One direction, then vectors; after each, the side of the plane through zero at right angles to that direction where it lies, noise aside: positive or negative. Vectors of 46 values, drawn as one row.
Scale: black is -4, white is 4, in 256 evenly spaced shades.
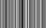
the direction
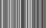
positive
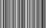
positive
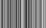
negative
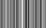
negative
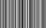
positive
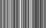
negative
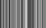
positive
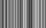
positive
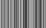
negative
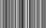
positive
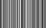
positive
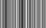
positive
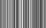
negative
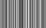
positive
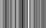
positive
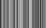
negative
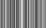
negative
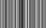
positive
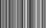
positive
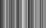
negative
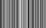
negative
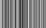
positive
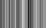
negative
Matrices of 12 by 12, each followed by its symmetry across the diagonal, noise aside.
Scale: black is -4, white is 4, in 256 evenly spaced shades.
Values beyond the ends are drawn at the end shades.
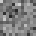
symmetric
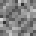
symmetric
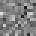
neither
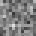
neither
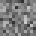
neither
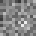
symmetric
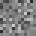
symmetric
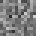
neither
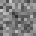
symmetric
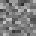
neither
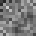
symmetric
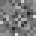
symmetric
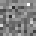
neither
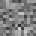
neither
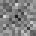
symmetric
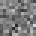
neither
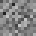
symmetric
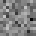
neither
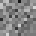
symmetric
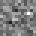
neither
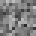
neither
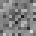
symmetric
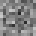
neither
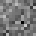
symmetric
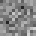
symmetric
